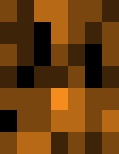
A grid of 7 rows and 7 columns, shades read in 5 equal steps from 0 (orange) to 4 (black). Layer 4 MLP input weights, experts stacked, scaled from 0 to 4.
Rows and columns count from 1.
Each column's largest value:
4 4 4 3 3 4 3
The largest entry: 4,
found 6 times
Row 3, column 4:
2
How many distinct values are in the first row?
3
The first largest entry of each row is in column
2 3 3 2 1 1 4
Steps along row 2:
same up down up up down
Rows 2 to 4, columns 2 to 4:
3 4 1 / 3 4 2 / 4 3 3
